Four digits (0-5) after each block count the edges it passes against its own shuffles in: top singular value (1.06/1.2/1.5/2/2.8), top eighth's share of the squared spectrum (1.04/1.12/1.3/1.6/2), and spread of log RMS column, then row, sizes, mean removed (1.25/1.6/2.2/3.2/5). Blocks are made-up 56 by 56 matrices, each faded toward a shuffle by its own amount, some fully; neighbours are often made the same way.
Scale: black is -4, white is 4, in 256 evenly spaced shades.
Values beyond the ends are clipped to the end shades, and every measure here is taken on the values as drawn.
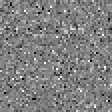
2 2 0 1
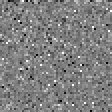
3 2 0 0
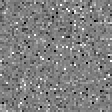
0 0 0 0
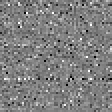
3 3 1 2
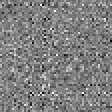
4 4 2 2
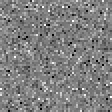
0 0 0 0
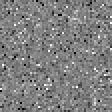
0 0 0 0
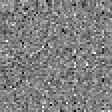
3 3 1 1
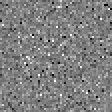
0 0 0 0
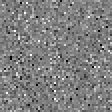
2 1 0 0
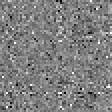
3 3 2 2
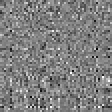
4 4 2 2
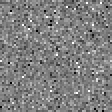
0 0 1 0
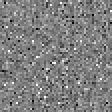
0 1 1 0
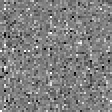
1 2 2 0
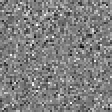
1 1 0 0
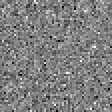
1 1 0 0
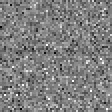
2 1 0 0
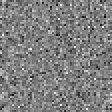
3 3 1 1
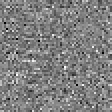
3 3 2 1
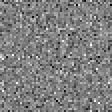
3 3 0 1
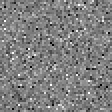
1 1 0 0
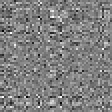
4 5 3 3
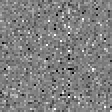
2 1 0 0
